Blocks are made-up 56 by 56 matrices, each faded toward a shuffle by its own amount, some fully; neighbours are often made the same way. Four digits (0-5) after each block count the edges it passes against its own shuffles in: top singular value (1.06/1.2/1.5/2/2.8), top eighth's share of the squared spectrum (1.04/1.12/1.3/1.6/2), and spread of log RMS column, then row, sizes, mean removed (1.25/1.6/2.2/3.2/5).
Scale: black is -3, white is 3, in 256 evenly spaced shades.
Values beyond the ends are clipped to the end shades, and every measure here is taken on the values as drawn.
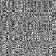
4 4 2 3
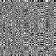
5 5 3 3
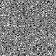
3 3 1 1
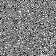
2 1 0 0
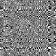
4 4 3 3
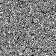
0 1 0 0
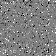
2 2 1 0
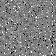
2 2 1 0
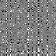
4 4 3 2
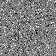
0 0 0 0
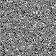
1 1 0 0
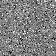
2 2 0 0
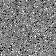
0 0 0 0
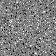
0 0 0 0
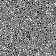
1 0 0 0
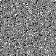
2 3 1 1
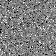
0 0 0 0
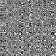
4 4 2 2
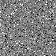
1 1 0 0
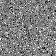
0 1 0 0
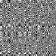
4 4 3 2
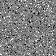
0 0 0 0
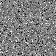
1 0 0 0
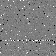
3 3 0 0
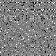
4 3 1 2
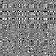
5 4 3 3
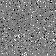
2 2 1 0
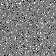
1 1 0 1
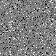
2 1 1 0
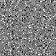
3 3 1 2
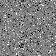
2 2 1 0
